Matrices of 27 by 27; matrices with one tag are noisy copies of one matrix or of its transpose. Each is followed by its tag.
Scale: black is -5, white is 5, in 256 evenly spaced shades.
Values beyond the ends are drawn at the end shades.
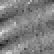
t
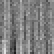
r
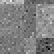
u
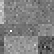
u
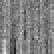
r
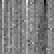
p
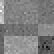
u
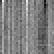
p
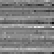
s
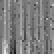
r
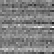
s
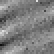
t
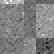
u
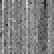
p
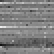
p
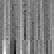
r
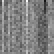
p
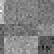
u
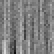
r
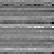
s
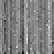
s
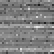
s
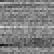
p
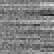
r
